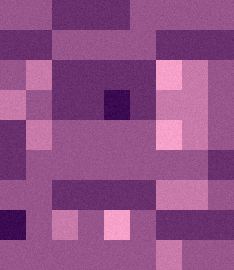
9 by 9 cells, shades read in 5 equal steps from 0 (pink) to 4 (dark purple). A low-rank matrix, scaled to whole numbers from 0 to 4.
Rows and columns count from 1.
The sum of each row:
21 23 18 20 15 20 20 20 17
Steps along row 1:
same up same same down same same same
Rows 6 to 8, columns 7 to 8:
2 2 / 1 1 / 3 3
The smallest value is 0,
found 3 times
